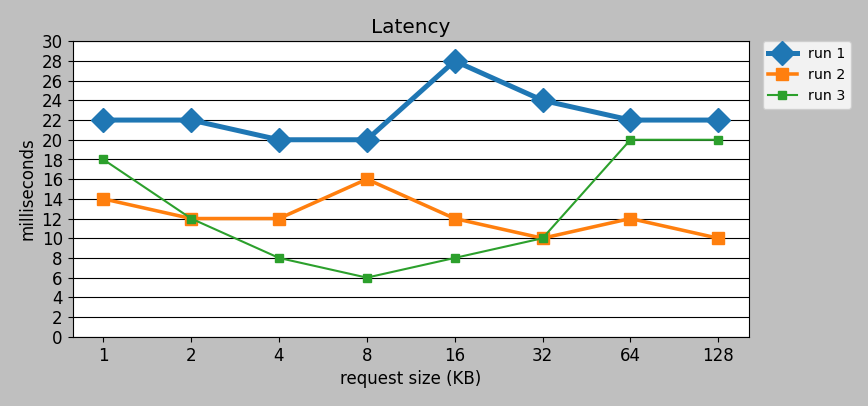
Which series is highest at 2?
run 1
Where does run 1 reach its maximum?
16
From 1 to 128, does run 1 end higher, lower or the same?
the same
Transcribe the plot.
Title: Latency
x-axis: request size (KB), ticks 1 2 4 8 16 32 64 128
y-axis: milliseconds, ticks 0 2 4 6 8 10 12 14 16 18 20 22 24 26 28 30
Legend: run 1, run 2, run 3
Values:
run 1: 22 22 20 20 28 24 22 22
run 2: 14 12 12 16 12 10 12 10
run 3: 18 12 8 6 8 10 20 20
